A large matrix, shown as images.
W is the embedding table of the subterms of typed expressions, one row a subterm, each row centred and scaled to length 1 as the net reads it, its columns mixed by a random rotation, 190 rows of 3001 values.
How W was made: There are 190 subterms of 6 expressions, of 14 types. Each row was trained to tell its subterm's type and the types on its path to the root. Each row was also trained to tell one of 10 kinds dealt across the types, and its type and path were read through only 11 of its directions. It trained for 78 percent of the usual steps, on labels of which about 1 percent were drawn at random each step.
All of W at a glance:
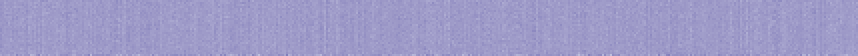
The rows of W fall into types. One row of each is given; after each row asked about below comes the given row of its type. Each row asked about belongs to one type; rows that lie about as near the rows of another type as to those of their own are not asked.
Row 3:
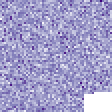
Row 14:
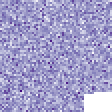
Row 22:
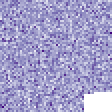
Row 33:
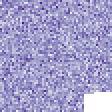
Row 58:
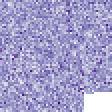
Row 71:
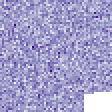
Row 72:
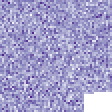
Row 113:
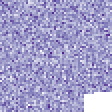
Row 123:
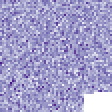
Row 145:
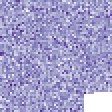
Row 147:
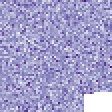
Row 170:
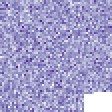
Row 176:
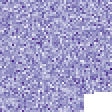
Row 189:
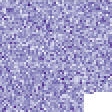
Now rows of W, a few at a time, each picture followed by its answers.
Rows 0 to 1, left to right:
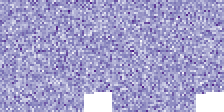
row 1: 147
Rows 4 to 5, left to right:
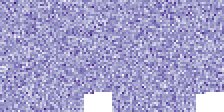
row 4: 176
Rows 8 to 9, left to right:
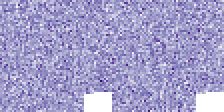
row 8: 58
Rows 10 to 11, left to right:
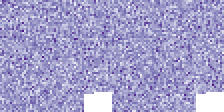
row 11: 58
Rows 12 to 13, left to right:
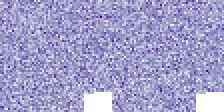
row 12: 72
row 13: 123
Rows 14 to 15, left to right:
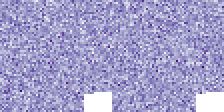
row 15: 72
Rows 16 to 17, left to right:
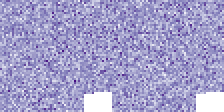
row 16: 71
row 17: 22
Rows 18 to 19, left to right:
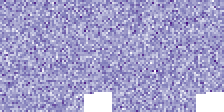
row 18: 123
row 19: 72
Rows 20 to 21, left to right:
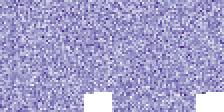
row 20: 22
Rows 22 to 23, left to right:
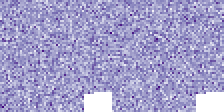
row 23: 71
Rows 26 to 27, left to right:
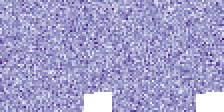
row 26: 3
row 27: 147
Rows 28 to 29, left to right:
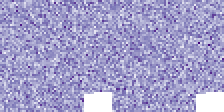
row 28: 189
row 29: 22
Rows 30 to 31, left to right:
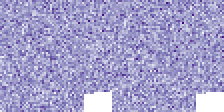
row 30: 113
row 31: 33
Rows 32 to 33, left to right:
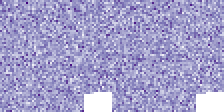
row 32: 14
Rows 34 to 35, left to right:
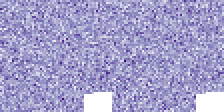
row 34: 14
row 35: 14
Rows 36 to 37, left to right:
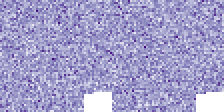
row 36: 22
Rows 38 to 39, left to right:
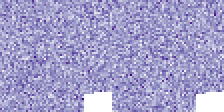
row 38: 189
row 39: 113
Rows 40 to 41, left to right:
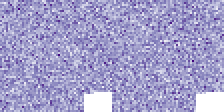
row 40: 72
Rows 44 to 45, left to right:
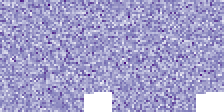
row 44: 189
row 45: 189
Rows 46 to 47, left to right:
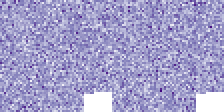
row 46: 147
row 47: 123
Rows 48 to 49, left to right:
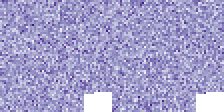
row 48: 33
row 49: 72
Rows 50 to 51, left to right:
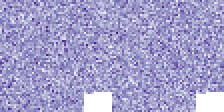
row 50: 123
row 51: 33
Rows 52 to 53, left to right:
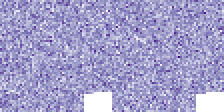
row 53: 14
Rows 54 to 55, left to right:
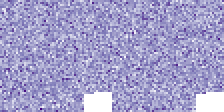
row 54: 33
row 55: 176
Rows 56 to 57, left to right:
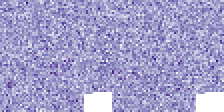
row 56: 123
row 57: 189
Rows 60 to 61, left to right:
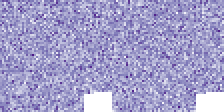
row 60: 72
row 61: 113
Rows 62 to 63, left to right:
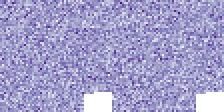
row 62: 176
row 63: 72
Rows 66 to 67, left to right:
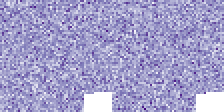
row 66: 113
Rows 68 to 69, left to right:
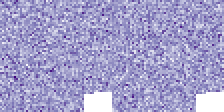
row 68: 176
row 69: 145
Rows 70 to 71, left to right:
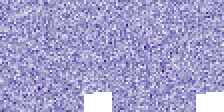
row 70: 123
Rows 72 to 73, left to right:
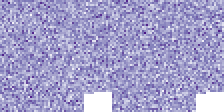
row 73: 33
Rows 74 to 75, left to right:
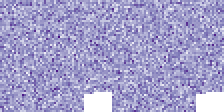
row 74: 22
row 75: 147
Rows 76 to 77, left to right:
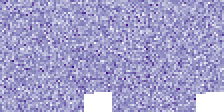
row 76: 176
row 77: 189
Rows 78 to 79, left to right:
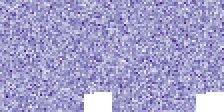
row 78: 71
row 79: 189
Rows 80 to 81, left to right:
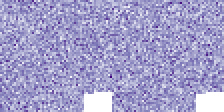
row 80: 72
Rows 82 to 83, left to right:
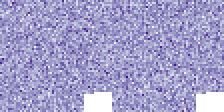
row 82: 113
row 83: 176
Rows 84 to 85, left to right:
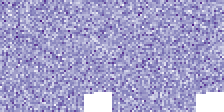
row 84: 113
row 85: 113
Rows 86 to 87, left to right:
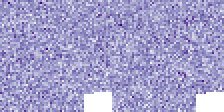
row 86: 72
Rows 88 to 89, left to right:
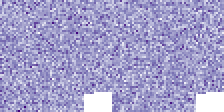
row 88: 147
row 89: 58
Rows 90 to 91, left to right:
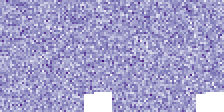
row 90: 71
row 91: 14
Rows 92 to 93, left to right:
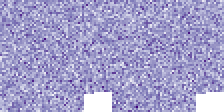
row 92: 113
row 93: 147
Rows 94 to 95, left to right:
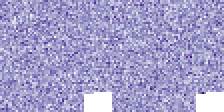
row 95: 147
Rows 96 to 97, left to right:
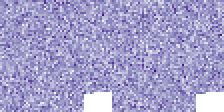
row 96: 113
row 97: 14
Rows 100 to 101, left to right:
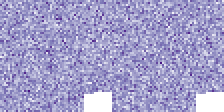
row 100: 3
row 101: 14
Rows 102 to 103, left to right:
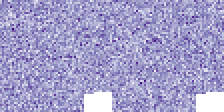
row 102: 22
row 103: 147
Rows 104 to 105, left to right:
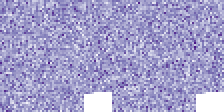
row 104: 14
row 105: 123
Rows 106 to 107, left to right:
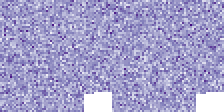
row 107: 14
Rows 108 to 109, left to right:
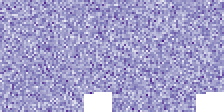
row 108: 170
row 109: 14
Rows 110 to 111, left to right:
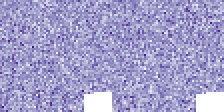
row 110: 22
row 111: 71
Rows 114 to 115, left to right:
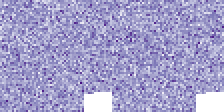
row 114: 147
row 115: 113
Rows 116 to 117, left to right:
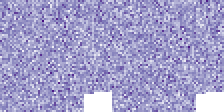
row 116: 14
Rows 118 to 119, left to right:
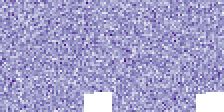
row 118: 123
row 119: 14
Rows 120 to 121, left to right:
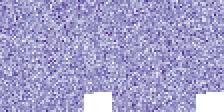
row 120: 14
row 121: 176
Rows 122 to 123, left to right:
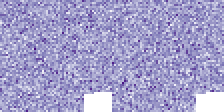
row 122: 189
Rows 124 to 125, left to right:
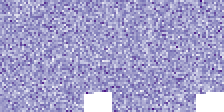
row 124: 170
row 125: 33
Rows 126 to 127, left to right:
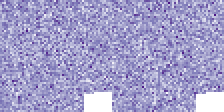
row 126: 72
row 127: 176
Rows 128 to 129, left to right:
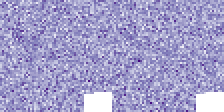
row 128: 113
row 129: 22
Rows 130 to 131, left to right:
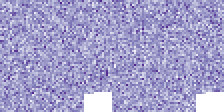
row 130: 3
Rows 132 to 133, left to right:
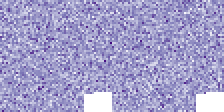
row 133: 71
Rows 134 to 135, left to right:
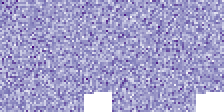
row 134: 176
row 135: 123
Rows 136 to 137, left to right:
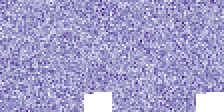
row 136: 14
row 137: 3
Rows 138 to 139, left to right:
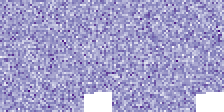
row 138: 3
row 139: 147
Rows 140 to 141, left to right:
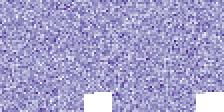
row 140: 71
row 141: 123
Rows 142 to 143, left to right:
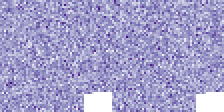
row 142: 123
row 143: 170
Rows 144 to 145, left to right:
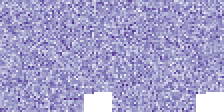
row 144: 189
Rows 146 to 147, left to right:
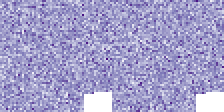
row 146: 113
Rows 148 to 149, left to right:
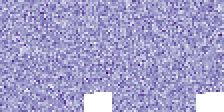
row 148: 176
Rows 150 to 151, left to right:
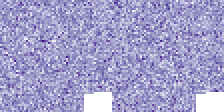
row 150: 189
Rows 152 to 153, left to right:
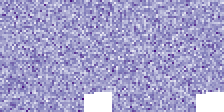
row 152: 189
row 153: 72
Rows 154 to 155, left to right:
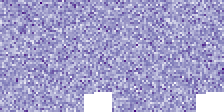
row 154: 33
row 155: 176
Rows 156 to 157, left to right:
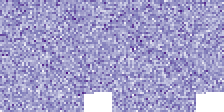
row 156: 71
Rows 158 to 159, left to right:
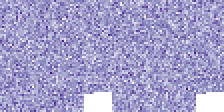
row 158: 123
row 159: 113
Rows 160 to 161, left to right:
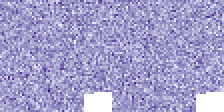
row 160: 3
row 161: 145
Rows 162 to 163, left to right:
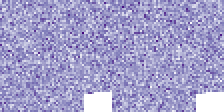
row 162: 147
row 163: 22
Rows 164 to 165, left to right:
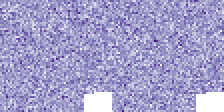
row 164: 71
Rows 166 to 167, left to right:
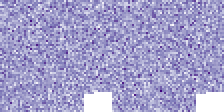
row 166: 33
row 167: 123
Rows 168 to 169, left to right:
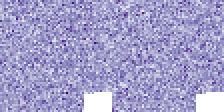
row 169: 33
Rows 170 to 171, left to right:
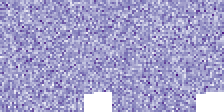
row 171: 22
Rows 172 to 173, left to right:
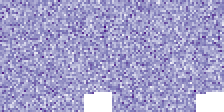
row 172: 71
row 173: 71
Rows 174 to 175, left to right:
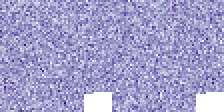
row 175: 3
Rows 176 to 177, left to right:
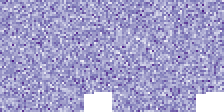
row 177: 189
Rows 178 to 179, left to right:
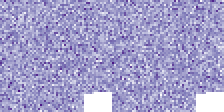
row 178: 123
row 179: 3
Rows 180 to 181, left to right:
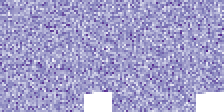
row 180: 170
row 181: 58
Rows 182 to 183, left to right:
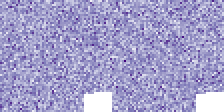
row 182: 22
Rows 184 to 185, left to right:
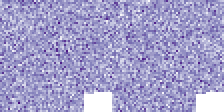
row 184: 72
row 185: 113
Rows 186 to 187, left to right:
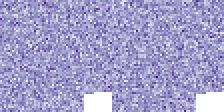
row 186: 170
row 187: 58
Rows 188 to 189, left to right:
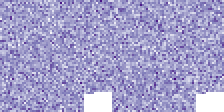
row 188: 3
